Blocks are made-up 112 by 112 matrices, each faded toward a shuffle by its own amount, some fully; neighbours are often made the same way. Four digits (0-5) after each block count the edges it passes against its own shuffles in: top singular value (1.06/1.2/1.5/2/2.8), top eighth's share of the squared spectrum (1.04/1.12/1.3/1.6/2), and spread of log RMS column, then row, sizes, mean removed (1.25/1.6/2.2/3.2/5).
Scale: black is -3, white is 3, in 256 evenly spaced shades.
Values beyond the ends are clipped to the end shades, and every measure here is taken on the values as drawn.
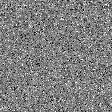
1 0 0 0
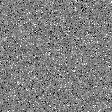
0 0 0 0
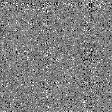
1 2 3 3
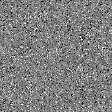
1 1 2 1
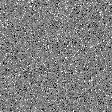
0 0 1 0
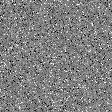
0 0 0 0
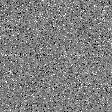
0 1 0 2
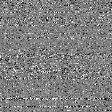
2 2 0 4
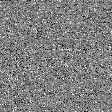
1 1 0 2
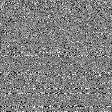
2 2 0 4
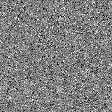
3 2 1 0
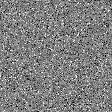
2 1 0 0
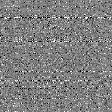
4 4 1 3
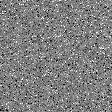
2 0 0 0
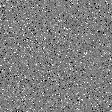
0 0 0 0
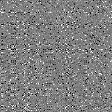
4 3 2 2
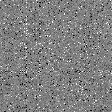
3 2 1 1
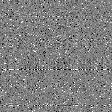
4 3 1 2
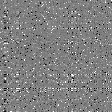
4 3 1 2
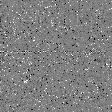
3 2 0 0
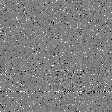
4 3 1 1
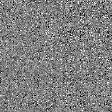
1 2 3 2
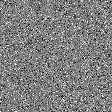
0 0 0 0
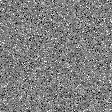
0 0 0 0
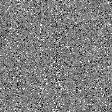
1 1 2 1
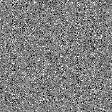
1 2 2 2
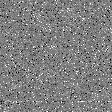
1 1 0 1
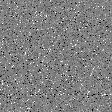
1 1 0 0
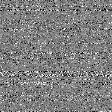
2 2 0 4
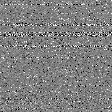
2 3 0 3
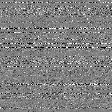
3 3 0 4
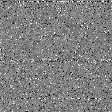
2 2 0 2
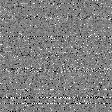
2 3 0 3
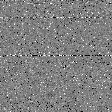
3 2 0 2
